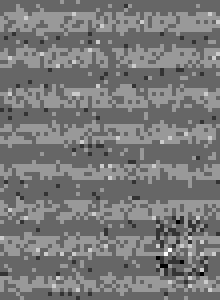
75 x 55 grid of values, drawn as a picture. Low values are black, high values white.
Stripes: horizontal, repeating 8 times. Odd patch: rougher, in the bottom right. Slope: none. Roughest part: bottom right.
